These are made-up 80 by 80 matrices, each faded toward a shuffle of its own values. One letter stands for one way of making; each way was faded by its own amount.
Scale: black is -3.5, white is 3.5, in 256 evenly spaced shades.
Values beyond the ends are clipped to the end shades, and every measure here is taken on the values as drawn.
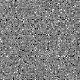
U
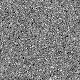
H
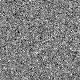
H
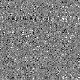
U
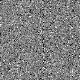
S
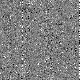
S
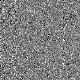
S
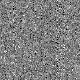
S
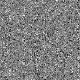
S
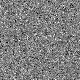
H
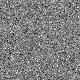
H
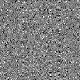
U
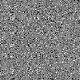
U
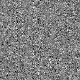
S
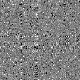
U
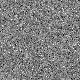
H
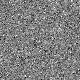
H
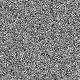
H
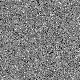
H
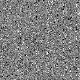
S
